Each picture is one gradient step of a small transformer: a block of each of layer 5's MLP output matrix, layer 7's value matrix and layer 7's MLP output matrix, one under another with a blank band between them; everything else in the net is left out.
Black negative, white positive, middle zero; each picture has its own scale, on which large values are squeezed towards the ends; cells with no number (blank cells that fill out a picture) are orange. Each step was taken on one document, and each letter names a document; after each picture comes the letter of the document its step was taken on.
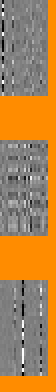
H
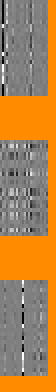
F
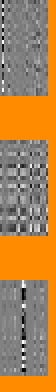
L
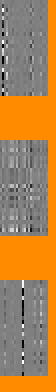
F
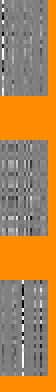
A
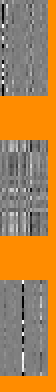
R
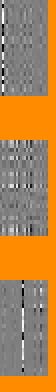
F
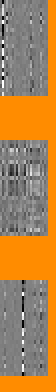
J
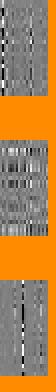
R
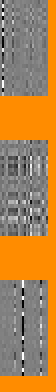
H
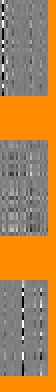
F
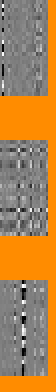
L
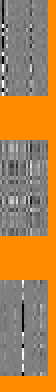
R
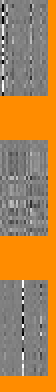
F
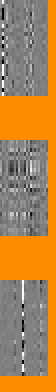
R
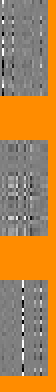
A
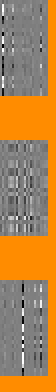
A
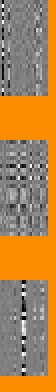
L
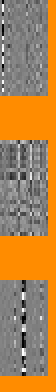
L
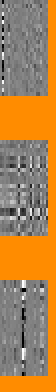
L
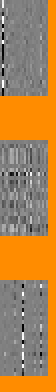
J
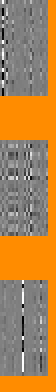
F
